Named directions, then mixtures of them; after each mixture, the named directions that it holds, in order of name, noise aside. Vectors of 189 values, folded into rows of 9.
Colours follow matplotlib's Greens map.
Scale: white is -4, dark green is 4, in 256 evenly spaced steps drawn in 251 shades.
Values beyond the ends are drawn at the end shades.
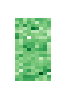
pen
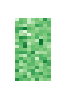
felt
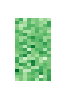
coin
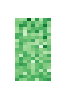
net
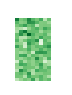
felt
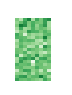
coin, net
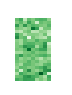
pen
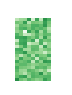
felt, net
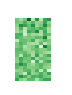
net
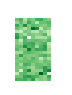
pen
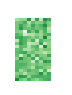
felt, net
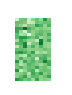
felt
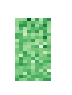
net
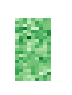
felt, pen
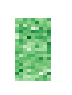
pen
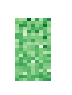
net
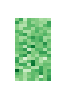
coin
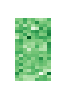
pen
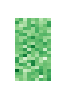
coin
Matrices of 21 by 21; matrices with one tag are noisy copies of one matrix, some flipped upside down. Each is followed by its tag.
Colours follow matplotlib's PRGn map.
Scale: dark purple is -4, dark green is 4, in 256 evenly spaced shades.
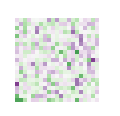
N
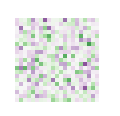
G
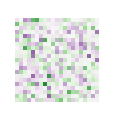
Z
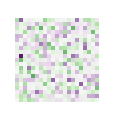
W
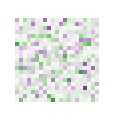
G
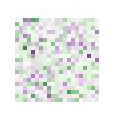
Z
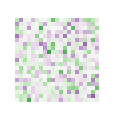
W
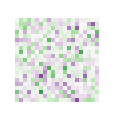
W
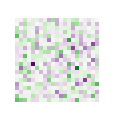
N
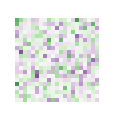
N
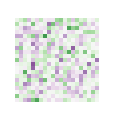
Z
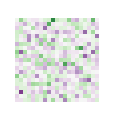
G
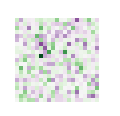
W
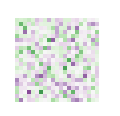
W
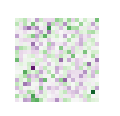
Z
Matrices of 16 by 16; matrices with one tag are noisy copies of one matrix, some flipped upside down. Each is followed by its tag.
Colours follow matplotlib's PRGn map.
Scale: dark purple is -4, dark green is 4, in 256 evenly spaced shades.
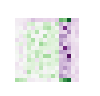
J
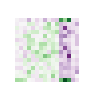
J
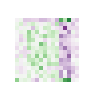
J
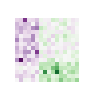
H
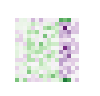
J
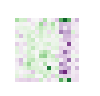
J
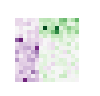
H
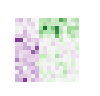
H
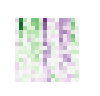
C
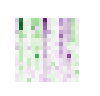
C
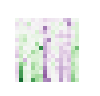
C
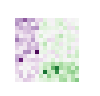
H
